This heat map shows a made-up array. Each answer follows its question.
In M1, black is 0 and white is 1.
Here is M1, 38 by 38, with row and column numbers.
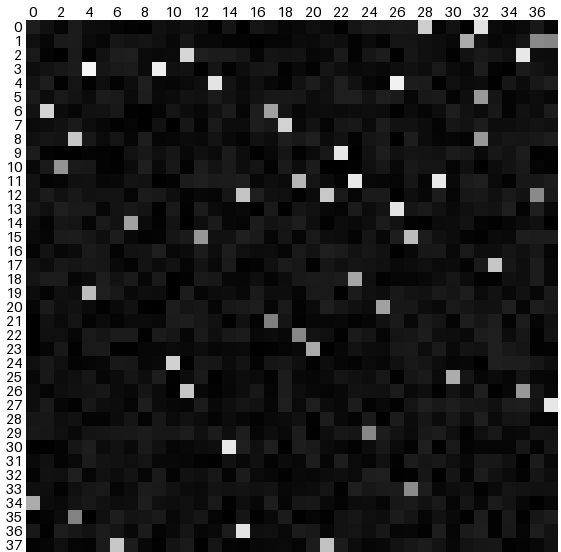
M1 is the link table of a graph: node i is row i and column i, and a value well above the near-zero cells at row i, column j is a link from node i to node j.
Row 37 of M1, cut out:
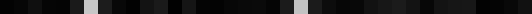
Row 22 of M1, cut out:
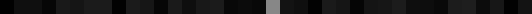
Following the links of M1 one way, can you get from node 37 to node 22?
no
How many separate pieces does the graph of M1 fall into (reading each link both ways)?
3
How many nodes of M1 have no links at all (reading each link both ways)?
1
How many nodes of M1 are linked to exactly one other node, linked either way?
4
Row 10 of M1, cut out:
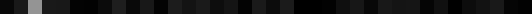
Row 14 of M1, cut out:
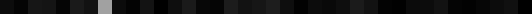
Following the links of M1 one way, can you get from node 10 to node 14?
yes
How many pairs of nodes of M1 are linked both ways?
1
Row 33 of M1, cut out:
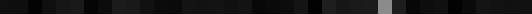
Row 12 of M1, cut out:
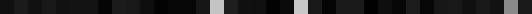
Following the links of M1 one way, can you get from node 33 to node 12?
yes
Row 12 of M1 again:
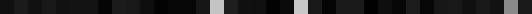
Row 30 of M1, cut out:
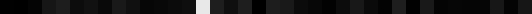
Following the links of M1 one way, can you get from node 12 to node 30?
no
